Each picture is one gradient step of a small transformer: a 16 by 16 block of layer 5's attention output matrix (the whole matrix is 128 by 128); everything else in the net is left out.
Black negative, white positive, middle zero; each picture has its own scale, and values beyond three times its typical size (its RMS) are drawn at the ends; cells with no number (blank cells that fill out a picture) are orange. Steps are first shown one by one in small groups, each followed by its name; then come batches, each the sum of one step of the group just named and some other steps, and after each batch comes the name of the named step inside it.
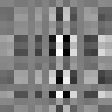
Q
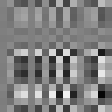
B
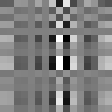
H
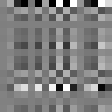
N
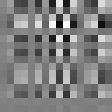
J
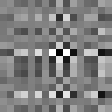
B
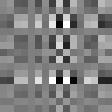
J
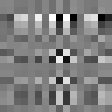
J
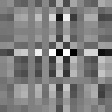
B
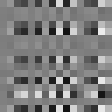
N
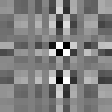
J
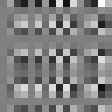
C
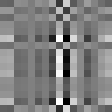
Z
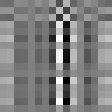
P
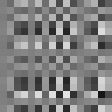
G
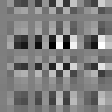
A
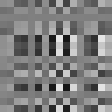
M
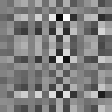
G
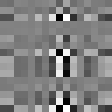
Z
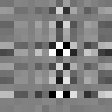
Z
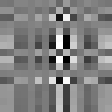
P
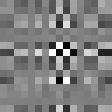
C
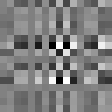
A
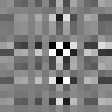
A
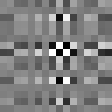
A
